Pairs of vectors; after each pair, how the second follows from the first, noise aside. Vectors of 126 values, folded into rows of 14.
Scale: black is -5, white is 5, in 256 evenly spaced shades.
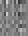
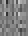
negated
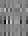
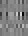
reversed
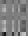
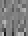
sign-scrambled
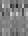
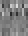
negated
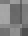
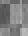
negated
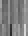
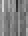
reversed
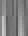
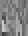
sign-scrambled
